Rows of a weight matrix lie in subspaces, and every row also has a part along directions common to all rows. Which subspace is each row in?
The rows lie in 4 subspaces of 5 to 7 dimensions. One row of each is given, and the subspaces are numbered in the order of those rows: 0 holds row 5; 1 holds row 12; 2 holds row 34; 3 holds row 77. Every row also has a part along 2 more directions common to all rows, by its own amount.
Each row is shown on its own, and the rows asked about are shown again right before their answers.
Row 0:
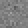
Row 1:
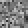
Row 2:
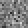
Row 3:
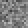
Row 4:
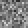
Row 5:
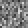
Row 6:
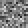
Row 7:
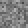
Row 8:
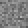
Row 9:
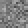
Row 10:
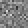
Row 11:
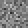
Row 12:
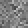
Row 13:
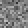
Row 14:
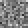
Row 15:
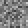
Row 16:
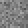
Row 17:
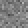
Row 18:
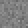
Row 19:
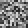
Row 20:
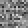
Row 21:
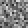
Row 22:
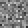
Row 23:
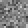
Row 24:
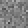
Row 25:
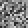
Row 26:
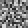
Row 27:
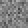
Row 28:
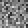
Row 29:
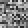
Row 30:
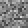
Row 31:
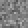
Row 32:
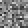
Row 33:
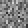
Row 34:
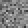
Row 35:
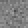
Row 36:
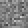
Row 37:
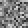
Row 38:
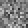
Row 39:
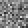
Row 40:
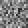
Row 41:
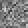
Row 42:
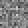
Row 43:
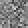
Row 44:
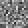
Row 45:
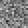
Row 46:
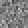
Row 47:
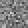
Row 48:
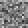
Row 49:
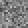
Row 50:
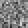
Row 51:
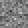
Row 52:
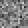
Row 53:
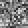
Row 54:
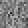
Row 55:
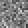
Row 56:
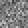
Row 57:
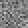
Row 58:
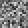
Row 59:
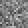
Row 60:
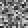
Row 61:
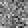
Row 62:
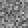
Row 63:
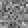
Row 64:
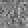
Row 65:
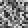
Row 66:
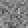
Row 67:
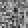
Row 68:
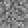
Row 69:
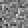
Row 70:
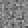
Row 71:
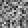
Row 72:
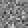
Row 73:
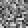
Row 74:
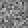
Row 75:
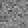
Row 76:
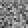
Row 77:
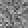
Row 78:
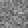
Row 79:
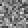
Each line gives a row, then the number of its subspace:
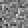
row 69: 0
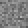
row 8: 0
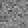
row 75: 2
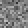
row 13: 3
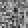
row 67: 2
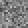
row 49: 0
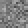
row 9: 2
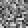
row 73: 0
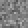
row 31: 1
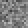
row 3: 3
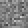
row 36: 0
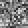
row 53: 3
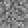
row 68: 2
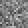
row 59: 3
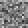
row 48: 3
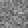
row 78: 2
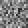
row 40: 0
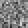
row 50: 1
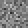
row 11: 1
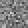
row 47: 1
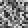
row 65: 3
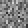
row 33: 2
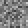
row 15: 1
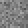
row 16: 2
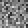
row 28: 3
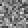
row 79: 3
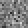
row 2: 1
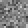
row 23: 2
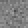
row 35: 2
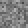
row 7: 2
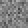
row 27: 2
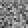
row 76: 1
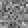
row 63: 2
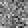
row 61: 1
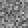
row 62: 3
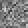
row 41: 2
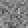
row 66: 3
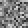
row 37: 3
